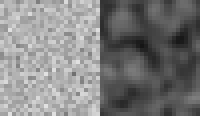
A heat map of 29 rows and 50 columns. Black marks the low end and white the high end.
It is made of 1 by 2 panels. Panel 1,1: high, fine-grained. Panel 1,2: low, blotchy.
